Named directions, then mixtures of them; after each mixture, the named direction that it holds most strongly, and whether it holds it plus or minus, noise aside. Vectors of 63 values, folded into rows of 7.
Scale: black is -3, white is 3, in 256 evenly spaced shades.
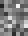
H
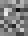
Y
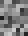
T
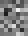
Y, minus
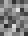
T, plus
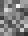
Y, plus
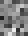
T, plus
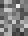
H, plus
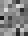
T, plus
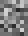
Y, plus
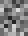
Y, minus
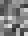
T, minus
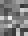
T, minus
